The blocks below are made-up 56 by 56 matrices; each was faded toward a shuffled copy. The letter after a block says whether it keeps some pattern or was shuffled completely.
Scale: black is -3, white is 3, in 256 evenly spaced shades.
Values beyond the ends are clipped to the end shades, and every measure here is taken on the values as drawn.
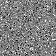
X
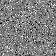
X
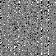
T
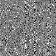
T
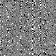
T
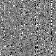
T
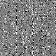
T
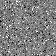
X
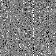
T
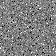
X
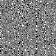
T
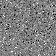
X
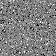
X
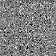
T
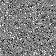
X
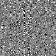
T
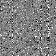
T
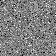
X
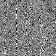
T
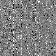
T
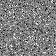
X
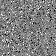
X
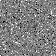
X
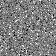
X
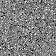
X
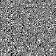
T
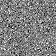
X
